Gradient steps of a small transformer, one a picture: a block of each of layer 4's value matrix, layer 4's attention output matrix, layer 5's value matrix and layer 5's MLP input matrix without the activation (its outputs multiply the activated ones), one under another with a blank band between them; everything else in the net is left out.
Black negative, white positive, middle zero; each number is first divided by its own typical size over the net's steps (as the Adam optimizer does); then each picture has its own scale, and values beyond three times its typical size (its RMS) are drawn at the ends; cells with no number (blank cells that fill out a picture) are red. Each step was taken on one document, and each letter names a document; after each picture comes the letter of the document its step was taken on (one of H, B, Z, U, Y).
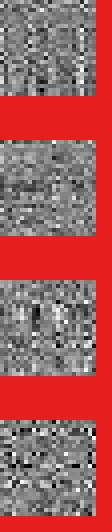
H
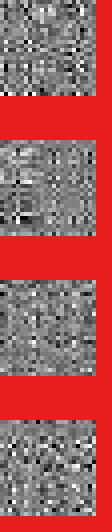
H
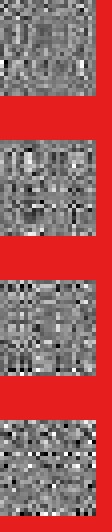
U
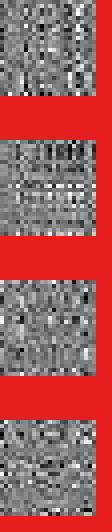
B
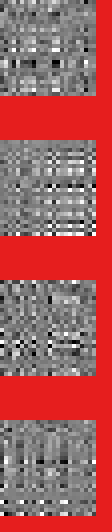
B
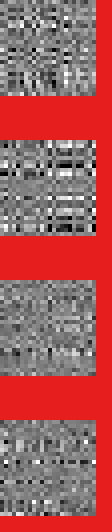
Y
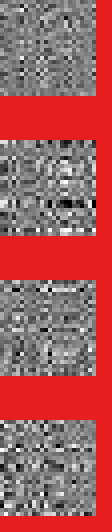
Y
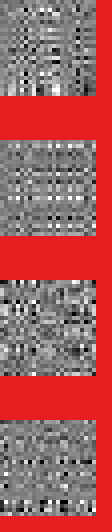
B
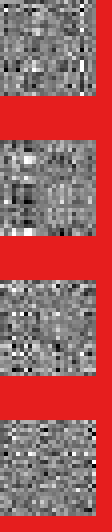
U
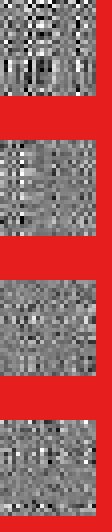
H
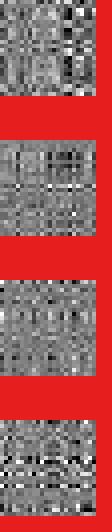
B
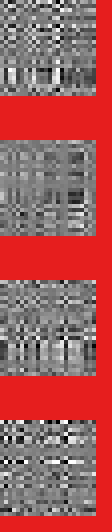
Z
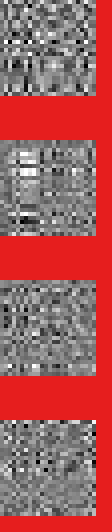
H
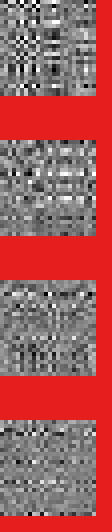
Y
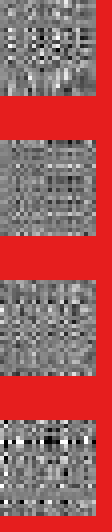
B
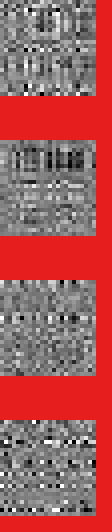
B
